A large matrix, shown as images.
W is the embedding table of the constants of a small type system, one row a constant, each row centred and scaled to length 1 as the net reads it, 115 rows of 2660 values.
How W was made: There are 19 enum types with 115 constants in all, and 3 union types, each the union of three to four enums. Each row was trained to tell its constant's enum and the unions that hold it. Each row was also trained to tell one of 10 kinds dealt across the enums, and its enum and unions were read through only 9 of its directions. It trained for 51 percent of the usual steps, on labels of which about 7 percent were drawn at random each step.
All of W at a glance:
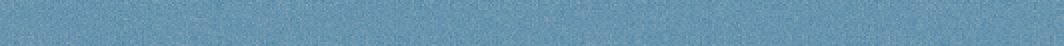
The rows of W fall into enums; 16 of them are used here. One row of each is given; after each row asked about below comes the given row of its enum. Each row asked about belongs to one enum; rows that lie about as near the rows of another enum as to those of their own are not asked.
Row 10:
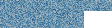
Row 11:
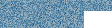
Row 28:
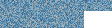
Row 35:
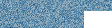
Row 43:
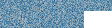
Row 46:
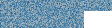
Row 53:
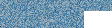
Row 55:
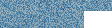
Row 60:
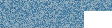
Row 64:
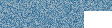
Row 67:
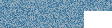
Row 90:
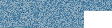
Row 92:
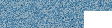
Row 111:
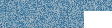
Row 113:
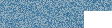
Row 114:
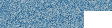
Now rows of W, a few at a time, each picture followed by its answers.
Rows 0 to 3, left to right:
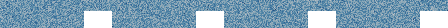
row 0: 90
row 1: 113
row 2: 113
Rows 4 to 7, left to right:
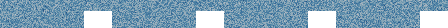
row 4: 113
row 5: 90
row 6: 67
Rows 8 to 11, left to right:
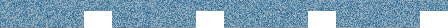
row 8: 46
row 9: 90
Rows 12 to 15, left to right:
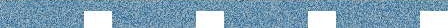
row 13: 114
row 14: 64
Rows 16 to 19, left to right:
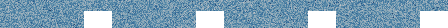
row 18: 11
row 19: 111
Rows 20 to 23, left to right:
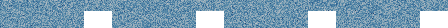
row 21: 60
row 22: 10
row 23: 60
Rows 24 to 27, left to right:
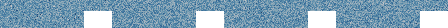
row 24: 10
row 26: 92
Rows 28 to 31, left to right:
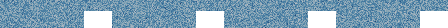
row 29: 90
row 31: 111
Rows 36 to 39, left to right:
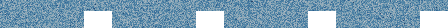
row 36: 114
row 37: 67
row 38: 43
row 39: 111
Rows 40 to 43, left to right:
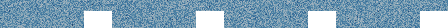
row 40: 11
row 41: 10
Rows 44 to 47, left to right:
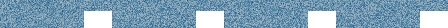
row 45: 46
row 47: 28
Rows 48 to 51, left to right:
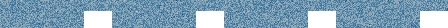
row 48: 60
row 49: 64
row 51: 46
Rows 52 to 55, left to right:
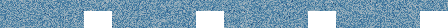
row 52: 114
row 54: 92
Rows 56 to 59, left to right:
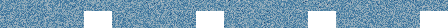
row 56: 114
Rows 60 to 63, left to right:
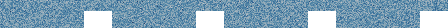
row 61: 113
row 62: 67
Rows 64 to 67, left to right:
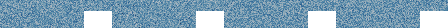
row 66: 113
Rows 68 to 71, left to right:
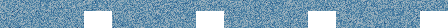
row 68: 55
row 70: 53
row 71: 46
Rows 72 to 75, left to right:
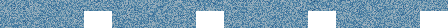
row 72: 28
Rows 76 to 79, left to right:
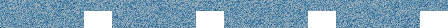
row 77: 35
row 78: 11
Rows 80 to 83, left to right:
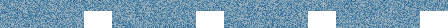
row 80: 55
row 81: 28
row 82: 28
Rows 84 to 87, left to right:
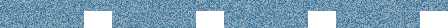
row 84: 11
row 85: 55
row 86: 90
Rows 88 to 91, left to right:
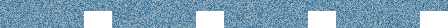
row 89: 60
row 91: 90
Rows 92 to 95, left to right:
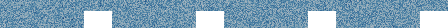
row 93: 111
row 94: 114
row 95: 55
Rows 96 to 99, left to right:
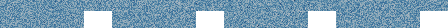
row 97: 67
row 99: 60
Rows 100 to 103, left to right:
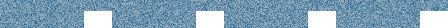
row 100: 67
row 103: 60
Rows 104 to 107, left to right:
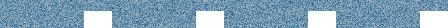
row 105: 11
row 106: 114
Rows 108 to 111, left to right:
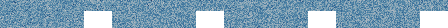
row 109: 113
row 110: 92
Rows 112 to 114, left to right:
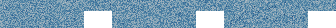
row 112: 67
